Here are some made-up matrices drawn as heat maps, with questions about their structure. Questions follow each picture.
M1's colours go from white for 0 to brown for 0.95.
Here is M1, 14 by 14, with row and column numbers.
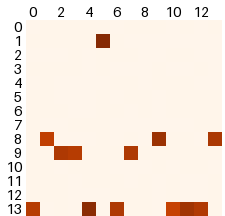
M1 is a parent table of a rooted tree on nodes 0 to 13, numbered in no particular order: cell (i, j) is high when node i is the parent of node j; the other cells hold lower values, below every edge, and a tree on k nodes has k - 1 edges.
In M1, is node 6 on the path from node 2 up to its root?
no
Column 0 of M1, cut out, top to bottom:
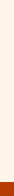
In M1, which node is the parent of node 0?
13
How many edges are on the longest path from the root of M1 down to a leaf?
2
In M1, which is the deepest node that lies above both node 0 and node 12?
13
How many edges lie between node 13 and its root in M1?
1
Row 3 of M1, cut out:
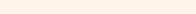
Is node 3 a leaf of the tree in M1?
yes
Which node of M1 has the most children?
13
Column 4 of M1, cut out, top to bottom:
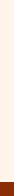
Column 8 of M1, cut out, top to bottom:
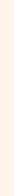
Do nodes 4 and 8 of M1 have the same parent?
no
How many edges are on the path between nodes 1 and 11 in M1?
3
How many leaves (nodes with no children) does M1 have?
10
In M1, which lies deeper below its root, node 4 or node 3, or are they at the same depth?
the same depth
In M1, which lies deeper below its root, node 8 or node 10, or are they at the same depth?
node 10
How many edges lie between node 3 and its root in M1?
2
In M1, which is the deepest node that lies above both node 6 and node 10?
13
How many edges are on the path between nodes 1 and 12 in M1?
3
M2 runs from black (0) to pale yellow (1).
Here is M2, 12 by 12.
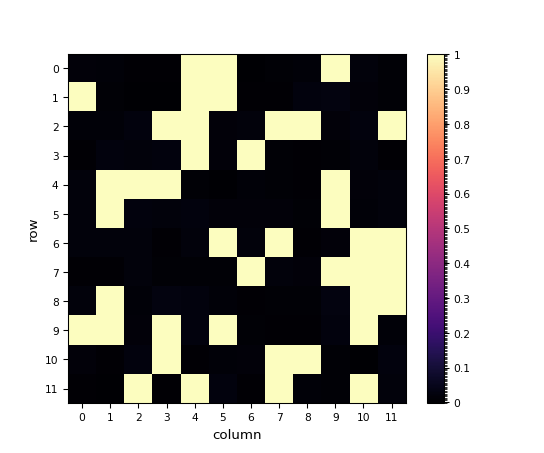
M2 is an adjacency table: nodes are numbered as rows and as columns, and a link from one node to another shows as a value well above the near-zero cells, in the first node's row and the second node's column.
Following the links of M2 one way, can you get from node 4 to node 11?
yes
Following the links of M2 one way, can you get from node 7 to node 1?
yes
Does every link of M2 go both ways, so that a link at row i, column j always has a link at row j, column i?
no
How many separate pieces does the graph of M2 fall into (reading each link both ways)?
1
